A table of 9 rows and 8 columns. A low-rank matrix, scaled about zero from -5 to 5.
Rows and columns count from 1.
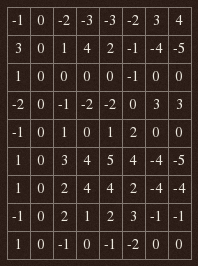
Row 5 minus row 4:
1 0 2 2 3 2 -3 -3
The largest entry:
5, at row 6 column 5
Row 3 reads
1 0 0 0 0 -1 0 0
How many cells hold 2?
6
